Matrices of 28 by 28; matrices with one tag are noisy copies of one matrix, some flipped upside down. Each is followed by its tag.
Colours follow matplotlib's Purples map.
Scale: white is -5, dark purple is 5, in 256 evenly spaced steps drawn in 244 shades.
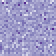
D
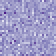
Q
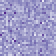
Q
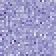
Q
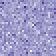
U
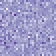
Q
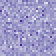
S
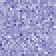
S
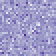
U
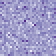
U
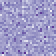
D
